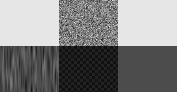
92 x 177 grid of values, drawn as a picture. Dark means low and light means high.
It is made of 2 by 3 panels. Panel 1,1: very high, flat. Panel 1,2: middling, fine-grained, strong in contrast. Panel 1,3: very high, flat. Panel 2,1: low, streaked downward. Panel 2,2: very low, checkered, faint in contrast. Panel 2,3: low, flat.
